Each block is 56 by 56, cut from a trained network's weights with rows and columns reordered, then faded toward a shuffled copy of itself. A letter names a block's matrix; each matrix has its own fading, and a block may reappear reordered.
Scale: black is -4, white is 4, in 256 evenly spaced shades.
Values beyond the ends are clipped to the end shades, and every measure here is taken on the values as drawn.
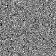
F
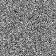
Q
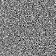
F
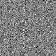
F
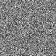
Q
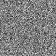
Q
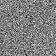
F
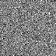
F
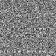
Q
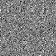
F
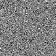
F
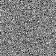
F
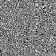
F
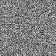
Q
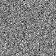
F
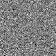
F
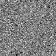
F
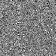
F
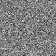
Q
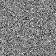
F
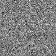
Q
